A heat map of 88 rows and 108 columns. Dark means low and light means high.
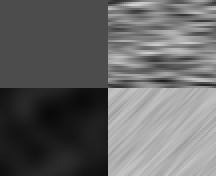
It is made of 2 by 2 panels. Panel 1,1: low, flat. Panel 1,2: middling, streaked across, strong in contrast. Panel 2,1: very low, smooth, faint in contrast. Panel 2,2: high, slanting up to the right, faint in contrast.
